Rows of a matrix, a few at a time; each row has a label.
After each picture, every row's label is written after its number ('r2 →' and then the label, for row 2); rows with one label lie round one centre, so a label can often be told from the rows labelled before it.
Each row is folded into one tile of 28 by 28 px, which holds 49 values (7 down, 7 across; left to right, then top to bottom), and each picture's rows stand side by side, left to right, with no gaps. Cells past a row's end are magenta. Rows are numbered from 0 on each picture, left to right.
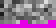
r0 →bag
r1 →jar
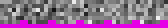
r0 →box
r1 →box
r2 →jar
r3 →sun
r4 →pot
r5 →pot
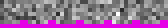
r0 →bag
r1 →jar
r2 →pot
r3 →jar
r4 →pot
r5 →bag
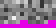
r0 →jar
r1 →bag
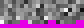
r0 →pot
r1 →pot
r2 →box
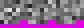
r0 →box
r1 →sun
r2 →bag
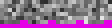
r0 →box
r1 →bag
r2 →jar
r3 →pot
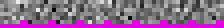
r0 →jar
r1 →box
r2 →box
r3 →jar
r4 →bag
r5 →bag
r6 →box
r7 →bag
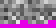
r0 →jar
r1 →jar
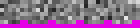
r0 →sun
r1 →box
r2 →jar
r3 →bag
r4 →jar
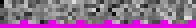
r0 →bag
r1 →sun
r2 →jar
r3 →box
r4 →sun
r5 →sun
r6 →pot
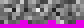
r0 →box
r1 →box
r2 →sun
